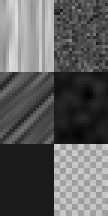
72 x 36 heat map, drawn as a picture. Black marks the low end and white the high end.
The table splits into 3 rows of 2 panels. Panel 1,1: high, streaked downward. Panel 1,2: low, fine-grained. Panel 2,1: low, slanting up to the right. Panel 2,2: very low, blotchy, faint in contrast. Panel 3,1: very low, flat. Panel 3,2: high, checkered.
